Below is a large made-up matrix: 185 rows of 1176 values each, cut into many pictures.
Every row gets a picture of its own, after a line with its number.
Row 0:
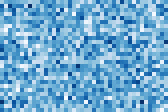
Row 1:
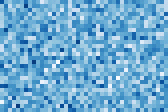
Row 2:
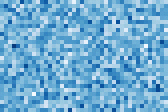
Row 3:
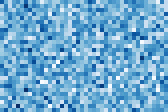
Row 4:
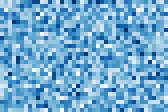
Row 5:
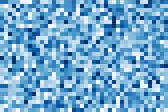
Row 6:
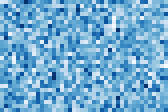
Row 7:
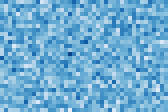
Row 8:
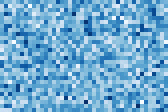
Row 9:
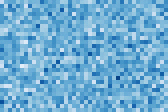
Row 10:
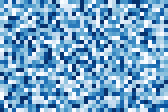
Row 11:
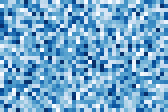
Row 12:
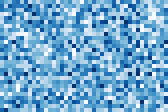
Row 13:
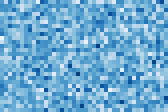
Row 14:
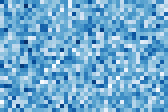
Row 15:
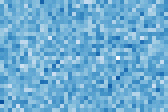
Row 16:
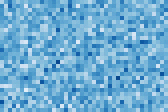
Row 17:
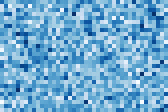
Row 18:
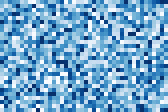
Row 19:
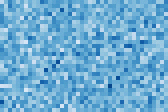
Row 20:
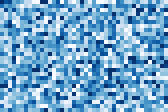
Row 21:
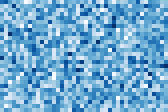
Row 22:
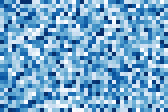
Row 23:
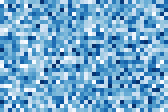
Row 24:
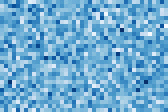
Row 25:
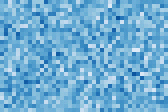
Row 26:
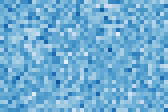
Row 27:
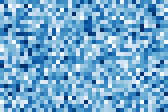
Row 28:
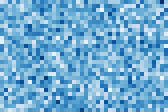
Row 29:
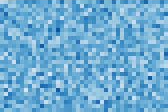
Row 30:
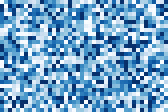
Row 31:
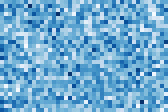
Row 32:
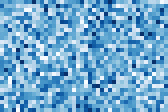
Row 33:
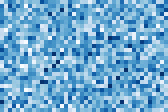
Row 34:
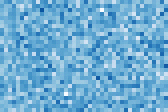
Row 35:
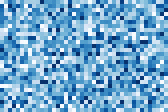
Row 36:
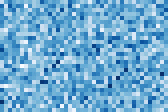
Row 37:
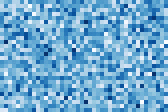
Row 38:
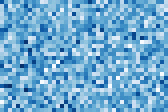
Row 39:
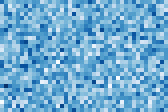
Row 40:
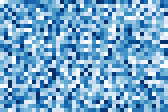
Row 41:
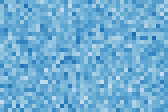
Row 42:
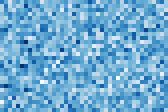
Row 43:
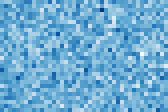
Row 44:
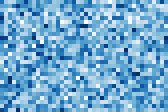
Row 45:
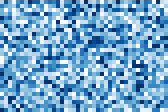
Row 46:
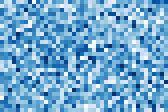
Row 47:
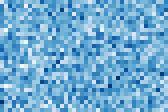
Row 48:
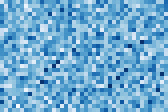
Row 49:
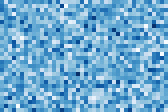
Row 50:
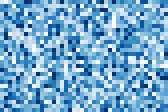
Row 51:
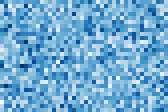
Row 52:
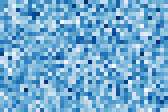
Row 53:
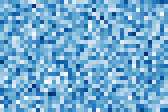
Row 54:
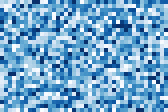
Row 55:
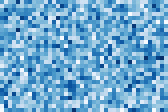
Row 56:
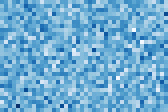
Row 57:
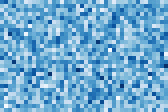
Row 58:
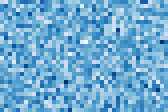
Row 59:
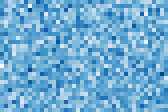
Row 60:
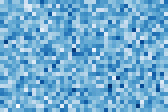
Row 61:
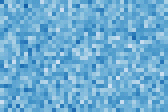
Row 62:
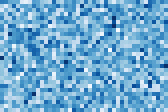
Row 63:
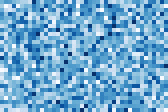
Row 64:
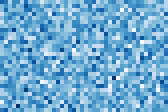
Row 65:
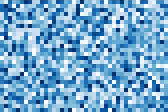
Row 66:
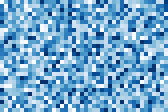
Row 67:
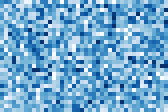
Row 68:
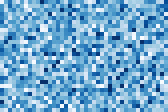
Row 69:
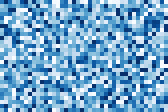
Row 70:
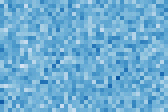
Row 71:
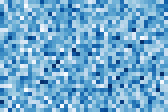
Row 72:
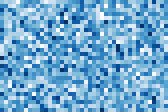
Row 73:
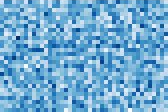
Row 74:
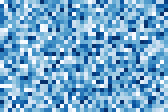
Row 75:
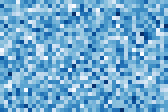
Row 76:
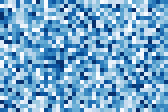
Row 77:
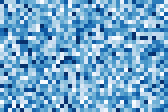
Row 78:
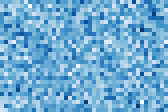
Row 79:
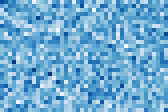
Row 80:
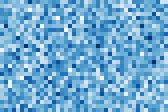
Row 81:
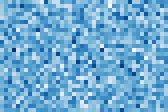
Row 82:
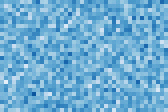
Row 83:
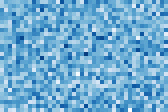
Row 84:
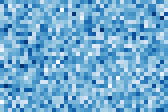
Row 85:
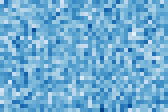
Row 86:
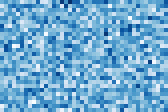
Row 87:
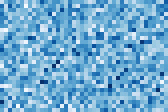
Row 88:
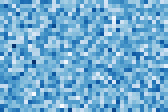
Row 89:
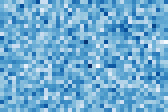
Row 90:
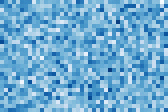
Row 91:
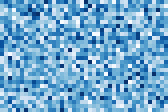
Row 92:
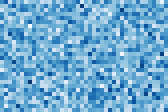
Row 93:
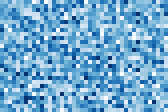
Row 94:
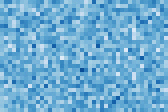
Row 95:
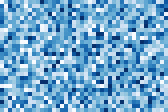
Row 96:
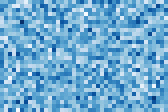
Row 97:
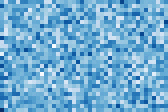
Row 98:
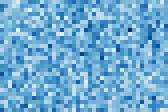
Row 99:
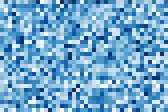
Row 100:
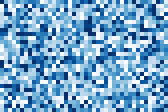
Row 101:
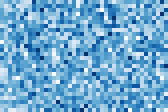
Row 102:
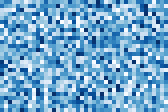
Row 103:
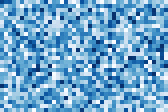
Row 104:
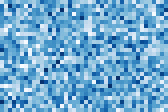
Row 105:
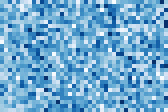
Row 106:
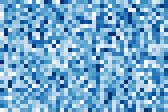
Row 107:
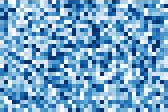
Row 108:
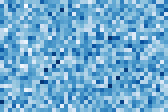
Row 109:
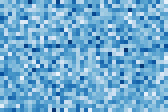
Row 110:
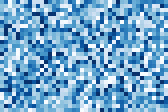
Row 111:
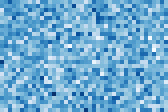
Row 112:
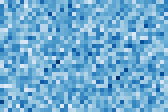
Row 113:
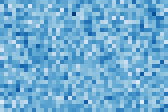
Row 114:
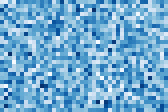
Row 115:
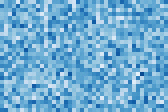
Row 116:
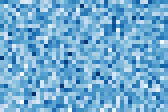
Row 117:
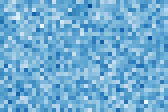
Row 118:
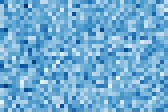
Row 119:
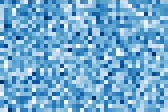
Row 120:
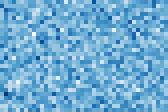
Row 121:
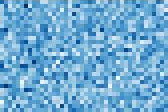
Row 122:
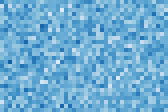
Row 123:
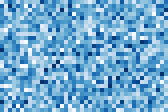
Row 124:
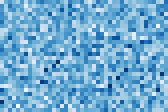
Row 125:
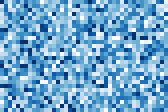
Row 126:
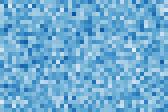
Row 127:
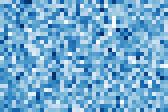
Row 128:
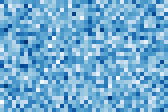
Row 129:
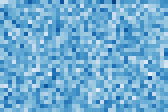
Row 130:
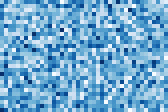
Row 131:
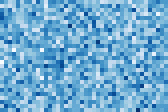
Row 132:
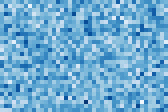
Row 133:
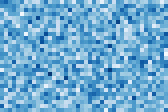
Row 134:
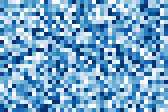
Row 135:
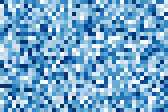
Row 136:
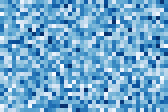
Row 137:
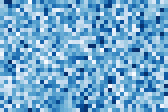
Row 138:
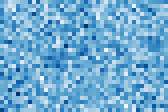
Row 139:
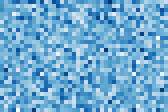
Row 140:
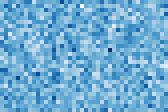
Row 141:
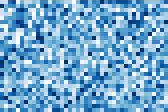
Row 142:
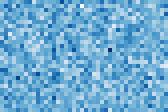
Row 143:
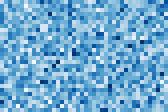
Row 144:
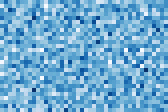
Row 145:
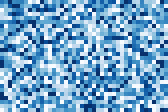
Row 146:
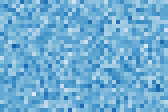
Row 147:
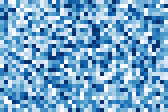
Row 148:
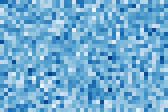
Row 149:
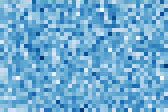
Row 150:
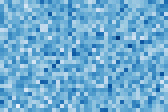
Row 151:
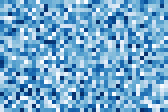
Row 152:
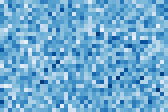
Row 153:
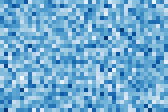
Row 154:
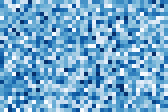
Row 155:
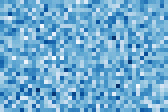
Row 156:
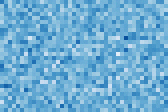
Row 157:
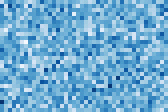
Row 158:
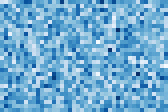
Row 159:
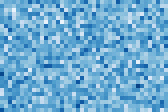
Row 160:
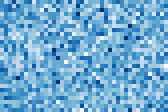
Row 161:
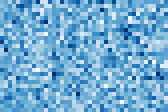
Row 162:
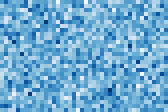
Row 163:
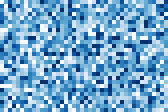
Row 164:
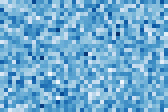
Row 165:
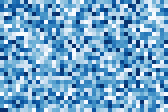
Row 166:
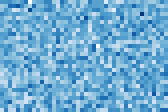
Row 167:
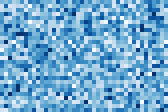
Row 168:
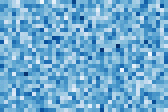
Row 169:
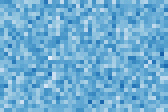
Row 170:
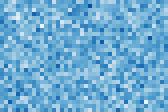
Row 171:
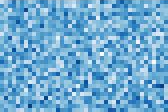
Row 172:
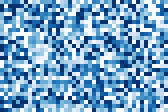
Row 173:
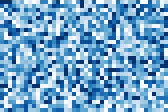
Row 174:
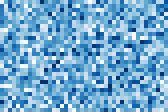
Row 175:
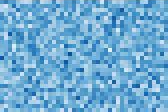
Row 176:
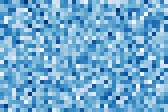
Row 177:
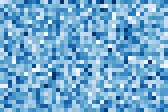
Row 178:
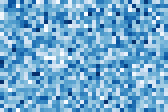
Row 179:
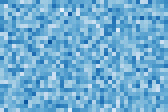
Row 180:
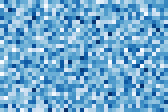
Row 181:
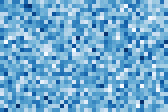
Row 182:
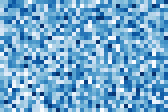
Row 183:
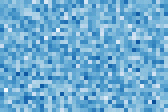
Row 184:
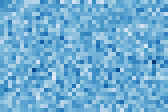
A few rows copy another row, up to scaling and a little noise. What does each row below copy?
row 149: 101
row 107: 147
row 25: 110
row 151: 155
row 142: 140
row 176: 69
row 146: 2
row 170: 117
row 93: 183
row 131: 76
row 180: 144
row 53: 18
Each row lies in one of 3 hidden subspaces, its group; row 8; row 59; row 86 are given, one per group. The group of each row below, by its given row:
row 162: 59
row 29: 86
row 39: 8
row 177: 86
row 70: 8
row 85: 59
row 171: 59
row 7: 86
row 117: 59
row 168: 59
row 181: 8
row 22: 86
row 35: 8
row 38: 8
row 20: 86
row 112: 8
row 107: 59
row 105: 86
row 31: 8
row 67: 86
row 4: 86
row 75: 59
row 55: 59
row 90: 86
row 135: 8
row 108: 8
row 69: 59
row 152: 8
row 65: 86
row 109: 59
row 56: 8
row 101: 86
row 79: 86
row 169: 86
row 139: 59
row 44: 59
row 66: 8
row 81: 59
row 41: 8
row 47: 8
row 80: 59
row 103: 86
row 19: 8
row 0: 8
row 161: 86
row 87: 8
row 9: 8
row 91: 59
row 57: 86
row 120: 59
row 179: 86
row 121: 8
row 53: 59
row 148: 86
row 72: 59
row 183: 59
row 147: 59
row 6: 86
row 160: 86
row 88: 86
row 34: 86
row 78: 8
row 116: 86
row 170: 59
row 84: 8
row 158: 86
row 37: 8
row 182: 59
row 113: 8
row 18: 59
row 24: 59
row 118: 8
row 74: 8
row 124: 8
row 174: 8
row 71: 8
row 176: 59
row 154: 59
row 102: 59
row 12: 8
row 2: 86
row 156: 8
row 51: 8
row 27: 8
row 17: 8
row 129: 86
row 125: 8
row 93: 59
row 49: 86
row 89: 86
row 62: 86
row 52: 59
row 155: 59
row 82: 86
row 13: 86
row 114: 86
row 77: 8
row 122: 8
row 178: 59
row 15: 8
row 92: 86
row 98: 59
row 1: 8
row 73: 59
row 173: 86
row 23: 8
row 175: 86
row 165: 8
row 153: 59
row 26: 86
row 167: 8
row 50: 86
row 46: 59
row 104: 8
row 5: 86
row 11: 59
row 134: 59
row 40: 86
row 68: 8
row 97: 59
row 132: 8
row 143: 8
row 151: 59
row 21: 86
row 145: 59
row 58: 86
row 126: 8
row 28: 86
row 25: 59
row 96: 59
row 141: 59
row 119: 59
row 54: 86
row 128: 8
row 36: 8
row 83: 86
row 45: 59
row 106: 59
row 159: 59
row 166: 59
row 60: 8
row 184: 86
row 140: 86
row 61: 8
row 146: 86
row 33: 8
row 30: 8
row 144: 59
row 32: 59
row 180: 59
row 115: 59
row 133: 86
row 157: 8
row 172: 8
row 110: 59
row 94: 59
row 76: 59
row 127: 86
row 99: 86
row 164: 86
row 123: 8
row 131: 59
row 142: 86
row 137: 59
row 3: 8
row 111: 59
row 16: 8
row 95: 8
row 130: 59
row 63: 86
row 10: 59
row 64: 8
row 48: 8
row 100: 8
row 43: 86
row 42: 8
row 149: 86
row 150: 8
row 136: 86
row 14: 8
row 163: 8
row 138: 59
